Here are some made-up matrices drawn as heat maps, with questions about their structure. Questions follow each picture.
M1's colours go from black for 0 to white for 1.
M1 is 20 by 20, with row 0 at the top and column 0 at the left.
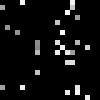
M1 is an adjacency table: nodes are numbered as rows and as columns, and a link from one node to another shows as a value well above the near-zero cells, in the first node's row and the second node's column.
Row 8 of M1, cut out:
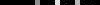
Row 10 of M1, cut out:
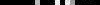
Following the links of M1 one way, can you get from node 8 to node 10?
no
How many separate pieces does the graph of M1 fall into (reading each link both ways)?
2
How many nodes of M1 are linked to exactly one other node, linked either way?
3
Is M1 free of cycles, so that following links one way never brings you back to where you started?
yes
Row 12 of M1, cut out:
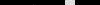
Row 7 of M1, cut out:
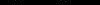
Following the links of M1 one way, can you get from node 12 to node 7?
yes
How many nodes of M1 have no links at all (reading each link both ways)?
1
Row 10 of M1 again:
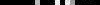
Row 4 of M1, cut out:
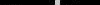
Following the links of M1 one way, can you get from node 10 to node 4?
no
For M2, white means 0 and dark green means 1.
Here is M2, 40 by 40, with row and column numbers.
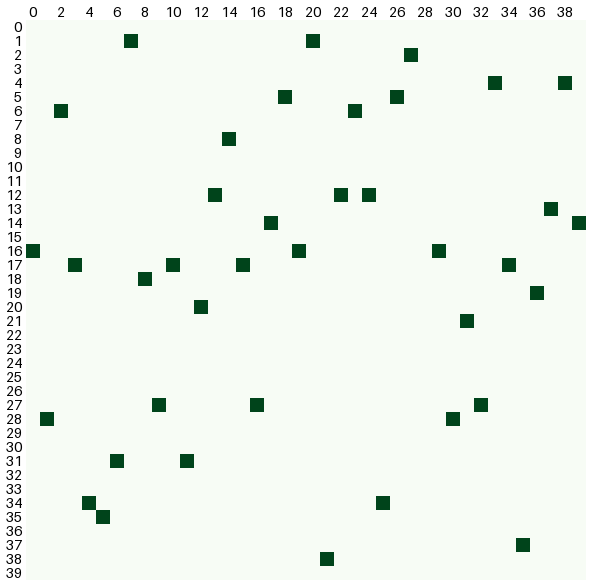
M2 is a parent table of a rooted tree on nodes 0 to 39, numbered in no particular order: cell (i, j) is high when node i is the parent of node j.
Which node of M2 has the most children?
17
